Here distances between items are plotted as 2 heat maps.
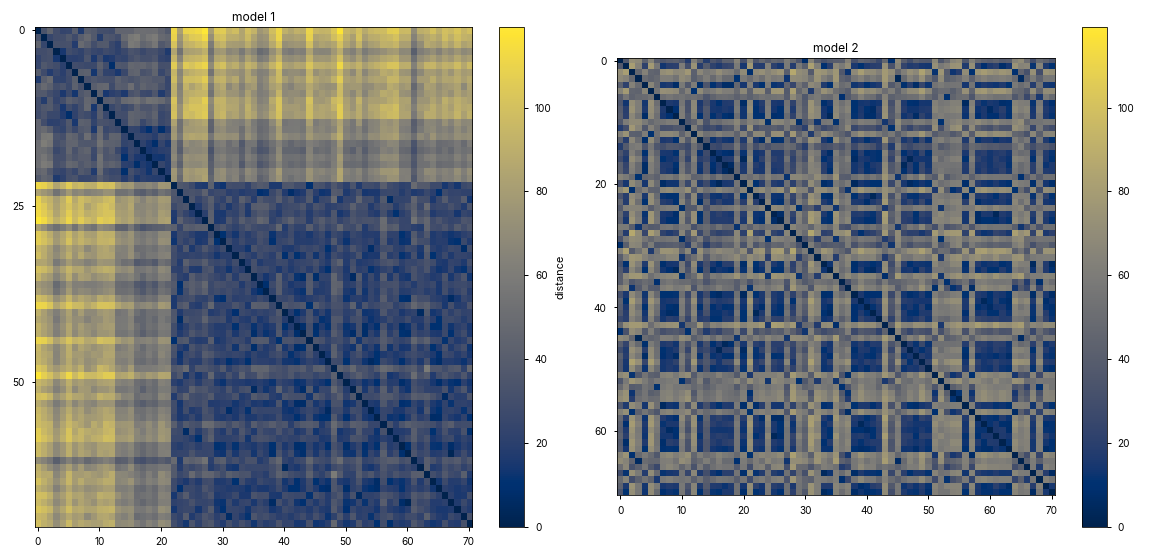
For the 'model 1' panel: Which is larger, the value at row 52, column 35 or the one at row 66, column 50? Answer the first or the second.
the first
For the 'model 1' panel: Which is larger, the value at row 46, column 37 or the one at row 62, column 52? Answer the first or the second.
the second
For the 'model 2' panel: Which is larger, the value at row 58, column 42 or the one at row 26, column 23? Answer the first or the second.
the first
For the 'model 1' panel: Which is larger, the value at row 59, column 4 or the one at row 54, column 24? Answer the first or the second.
the first
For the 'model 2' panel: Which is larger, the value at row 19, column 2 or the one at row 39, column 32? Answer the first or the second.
the second
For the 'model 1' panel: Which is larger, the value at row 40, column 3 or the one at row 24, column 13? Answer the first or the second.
the second
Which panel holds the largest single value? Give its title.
model 1
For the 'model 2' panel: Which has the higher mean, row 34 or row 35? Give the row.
35
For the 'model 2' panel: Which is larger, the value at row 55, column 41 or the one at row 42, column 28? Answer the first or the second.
the first
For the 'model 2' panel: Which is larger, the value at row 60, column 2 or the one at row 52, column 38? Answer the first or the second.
the first
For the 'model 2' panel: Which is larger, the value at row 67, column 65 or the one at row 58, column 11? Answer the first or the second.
the first
